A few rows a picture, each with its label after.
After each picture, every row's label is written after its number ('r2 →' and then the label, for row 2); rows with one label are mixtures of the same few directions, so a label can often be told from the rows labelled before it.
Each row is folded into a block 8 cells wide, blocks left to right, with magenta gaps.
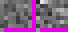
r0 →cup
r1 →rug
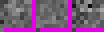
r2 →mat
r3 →cup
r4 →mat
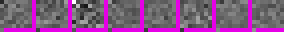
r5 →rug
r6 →cup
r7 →rug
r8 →rug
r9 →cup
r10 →cup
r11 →mat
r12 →cup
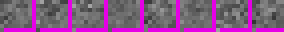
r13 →mat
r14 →mat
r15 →mat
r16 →cup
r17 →mat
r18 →mat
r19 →cup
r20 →mat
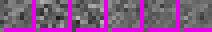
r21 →mat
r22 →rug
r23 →cup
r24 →mat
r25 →mat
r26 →mat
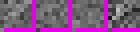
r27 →mat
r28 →cup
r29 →cup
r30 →rug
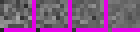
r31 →cup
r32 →cup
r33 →cup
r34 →mat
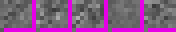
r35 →mat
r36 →mat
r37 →mat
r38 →mat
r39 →rug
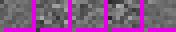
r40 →rug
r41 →cup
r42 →rug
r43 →rug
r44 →rug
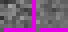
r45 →rug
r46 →mat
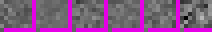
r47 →rug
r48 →mat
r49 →rug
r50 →rug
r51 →cup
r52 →mat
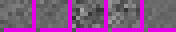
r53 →cup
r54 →mat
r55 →rug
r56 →mat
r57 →rug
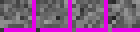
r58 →cup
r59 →cup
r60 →rug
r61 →mat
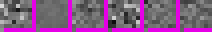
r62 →mat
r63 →mat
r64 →mat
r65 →cup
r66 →rug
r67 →rug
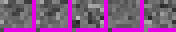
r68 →mat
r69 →mat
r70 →cup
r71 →cup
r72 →cup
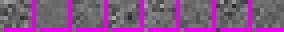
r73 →rug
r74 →rug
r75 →mat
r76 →mat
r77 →mat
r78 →cup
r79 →mat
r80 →rug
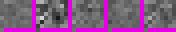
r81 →rug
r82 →mat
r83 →mat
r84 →mat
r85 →mat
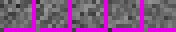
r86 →mat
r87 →rug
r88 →cup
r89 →cup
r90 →rug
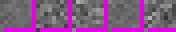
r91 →mat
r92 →cup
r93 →rug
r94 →rug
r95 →mat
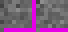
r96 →mat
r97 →rug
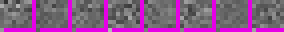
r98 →mat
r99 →mat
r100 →mat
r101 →cup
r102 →rug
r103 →rug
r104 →rug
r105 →cup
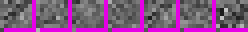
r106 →mat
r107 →cup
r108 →mat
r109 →rug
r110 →mat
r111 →cup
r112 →rug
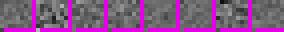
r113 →cup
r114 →cup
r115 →rug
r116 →cup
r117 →mat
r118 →rug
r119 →rug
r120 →cup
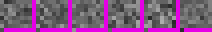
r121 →rug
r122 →rug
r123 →cup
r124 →cup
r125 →cup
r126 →cup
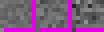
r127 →cup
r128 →rug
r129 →mat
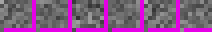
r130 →rug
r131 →rug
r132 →cup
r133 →cup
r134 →rug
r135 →cup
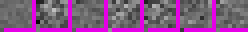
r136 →cup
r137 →mat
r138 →rug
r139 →mat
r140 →rug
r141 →cup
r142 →rug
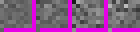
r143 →rug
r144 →rug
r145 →rug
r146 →mat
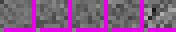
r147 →rug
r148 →cup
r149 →cup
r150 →rug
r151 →rug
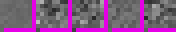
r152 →mat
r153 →mat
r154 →cup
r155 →rug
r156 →rug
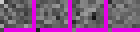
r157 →rug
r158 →cup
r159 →mat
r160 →rug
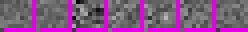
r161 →cup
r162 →rug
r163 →rug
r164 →mat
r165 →mat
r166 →rug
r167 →cup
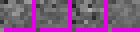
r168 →mat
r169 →mat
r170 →mat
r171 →mat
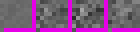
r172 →rug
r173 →rug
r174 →rug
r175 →mat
